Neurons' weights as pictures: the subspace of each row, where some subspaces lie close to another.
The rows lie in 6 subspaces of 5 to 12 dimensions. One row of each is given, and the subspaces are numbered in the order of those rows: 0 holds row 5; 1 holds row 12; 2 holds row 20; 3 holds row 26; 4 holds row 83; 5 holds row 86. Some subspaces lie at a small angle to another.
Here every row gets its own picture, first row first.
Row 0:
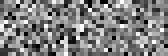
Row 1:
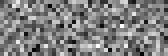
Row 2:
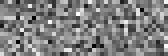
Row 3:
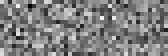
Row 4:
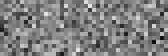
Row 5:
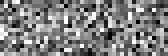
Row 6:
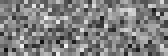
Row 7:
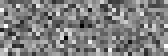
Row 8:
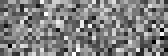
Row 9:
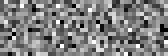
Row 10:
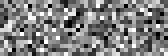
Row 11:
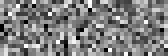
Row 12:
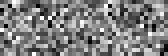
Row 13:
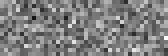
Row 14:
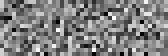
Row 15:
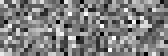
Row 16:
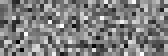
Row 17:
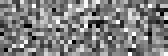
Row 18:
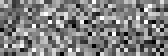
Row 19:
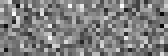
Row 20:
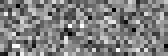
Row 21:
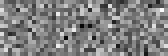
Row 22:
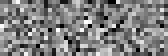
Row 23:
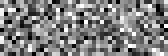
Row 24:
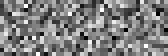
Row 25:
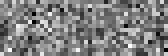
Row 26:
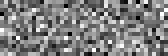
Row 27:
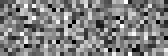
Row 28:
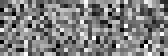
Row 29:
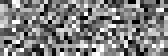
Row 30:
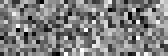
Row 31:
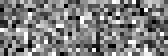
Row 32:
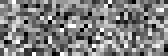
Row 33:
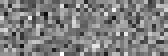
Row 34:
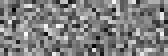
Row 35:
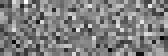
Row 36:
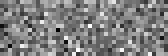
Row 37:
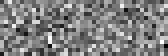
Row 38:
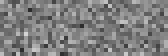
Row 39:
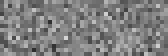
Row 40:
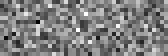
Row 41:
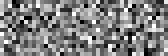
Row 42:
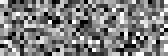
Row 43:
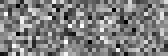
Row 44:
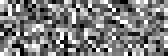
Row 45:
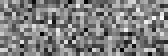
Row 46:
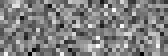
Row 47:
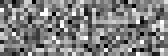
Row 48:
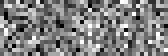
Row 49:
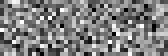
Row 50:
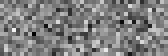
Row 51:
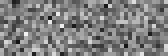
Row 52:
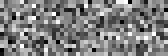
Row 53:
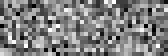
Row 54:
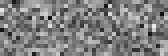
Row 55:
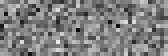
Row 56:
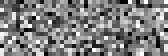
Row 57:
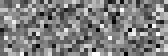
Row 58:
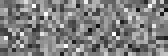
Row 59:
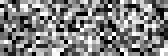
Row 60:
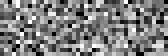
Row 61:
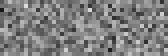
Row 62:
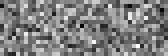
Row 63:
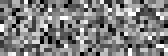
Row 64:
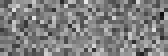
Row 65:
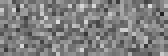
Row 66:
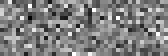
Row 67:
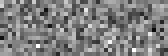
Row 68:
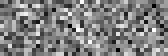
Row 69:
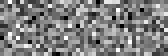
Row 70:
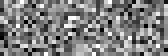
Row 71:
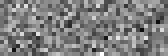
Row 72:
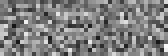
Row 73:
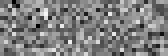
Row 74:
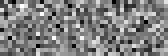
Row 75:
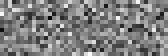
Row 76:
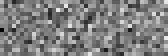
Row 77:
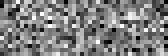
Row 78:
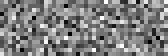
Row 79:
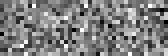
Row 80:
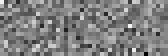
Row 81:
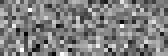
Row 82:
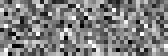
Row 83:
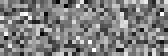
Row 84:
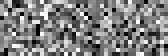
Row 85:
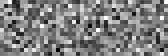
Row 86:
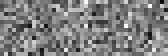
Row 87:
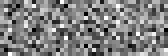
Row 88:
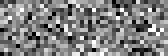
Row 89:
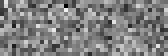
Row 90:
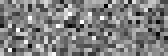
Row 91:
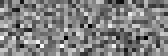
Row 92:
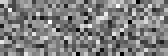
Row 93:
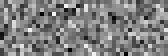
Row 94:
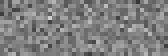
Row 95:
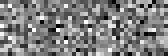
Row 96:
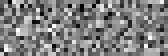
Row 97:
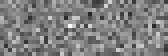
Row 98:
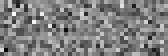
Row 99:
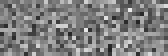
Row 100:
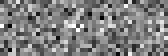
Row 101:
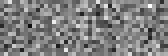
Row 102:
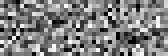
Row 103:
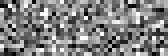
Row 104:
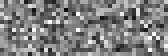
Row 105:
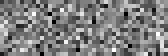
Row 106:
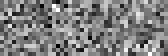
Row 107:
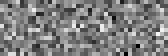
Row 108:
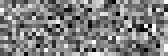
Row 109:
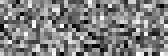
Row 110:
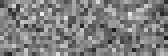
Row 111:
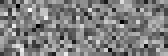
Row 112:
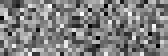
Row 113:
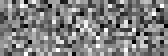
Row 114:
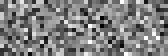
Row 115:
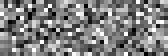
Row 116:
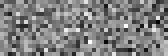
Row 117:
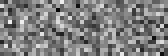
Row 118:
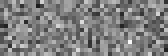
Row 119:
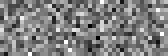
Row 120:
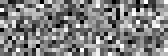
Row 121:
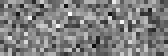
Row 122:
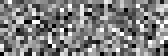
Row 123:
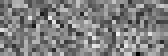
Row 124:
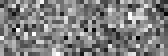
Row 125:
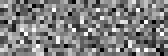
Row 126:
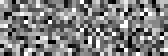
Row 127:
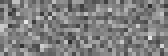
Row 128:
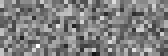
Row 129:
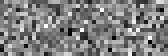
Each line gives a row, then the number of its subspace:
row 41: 5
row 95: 4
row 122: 5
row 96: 5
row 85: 5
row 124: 0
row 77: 3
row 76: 0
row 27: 2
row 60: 3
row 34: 4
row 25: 5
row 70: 0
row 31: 2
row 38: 2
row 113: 4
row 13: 2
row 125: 4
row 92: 4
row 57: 0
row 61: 5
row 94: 3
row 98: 5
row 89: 0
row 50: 0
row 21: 5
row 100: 0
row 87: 4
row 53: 3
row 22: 4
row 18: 4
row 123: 4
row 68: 4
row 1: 2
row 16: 1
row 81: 2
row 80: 0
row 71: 0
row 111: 2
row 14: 0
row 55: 4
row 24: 5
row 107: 0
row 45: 4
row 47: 0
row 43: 2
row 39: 3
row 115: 0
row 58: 4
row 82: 1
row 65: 5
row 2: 3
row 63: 5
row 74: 0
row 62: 0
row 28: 5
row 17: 5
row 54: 1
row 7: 1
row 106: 5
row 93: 0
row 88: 0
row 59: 1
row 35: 4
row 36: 4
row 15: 0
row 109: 4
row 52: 3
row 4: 4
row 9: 0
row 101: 5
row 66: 3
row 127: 5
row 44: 2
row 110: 0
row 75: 3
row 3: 3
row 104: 3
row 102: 3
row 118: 1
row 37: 5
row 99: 4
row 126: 4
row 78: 3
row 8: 4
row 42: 4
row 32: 1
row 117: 4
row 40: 4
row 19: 5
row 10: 0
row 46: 2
